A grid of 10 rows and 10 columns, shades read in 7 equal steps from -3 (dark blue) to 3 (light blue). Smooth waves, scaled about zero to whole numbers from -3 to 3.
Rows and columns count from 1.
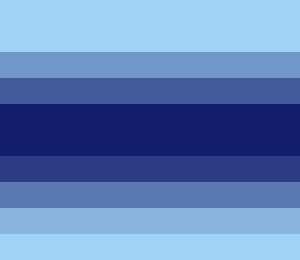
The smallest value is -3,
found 20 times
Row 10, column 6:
3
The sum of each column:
3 3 3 3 3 3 3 3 3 3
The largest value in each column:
3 3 3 3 3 3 3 3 3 3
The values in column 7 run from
-3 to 3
